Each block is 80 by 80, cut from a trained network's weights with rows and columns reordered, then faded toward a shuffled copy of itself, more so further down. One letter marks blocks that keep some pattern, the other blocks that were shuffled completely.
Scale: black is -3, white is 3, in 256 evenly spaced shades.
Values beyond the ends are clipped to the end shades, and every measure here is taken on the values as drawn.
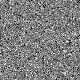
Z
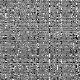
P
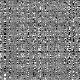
P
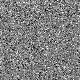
Z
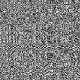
P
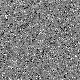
Z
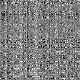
P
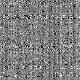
P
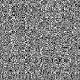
P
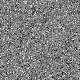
Z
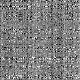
P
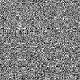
P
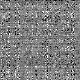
P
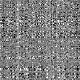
P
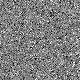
Z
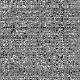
P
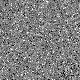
Z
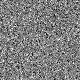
Z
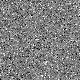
Z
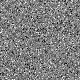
Z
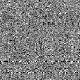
P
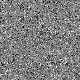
Z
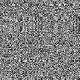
P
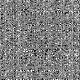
P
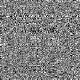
P
